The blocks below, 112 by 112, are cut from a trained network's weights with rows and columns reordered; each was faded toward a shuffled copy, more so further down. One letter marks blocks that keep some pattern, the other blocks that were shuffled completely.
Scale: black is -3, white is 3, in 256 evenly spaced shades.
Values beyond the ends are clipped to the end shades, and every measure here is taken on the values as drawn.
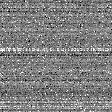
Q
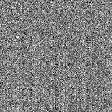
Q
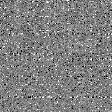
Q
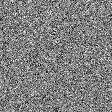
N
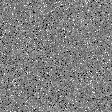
N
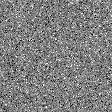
N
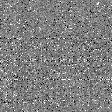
Q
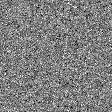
N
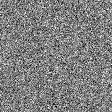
N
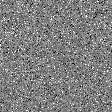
N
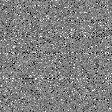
Q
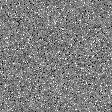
N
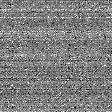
Q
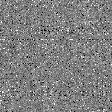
Q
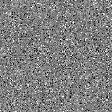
Q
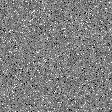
N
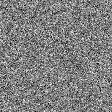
N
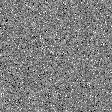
N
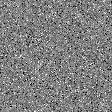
N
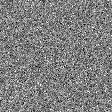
N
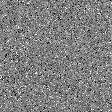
N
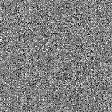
Q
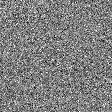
N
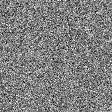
N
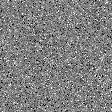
N
